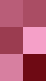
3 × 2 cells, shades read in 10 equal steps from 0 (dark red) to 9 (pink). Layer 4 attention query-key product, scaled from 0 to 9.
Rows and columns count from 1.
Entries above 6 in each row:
0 1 1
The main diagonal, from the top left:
5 9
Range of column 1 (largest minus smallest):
4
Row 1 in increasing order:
4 5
